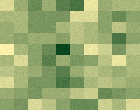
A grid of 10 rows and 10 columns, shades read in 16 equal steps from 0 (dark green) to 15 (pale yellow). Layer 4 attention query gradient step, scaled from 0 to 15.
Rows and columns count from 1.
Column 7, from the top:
14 13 10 10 14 8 11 10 12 6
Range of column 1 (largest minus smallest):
7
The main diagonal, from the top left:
13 10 7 9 0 7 11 11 7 13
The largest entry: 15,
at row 5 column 1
